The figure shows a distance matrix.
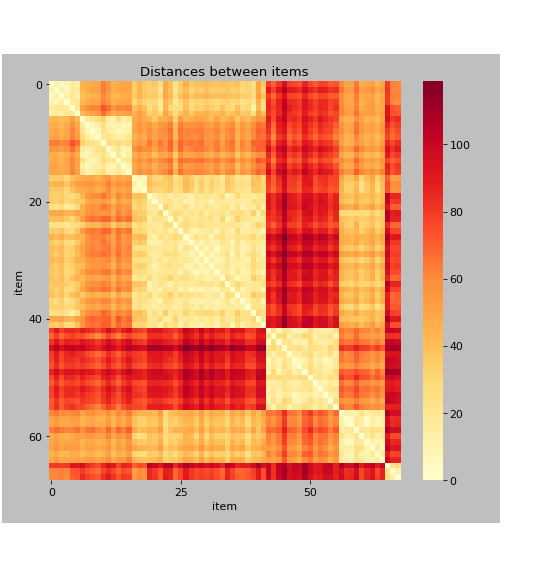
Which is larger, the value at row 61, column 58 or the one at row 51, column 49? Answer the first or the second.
the second
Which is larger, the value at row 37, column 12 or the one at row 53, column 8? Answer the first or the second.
the second
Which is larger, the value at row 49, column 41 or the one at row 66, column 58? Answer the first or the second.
the first
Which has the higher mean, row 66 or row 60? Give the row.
66
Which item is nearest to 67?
66
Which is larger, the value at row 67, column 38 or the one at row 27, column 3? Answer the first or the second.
the first
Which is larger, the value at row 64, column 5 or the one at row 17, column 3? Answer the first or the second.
the first
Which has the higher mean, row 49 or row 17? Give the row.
49
